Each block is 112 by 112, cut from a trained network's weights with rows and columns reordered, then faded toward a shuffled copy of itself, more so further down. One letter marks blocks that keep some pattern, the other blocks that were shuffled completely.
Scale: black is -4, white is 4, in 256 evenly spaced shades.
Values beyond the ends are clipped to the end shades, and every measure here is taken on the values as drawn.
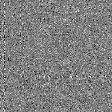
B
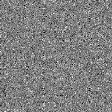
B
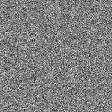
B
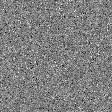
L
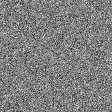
L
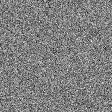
L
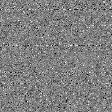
B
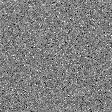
L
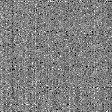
B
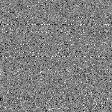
B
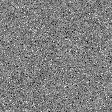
L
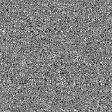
B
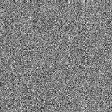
B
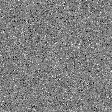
L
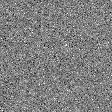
L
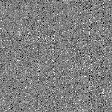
B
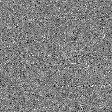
B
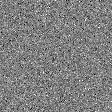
L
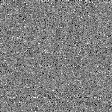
B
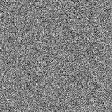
B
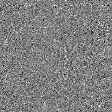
B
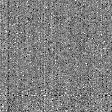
B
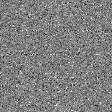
B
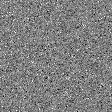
L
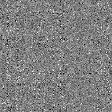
B
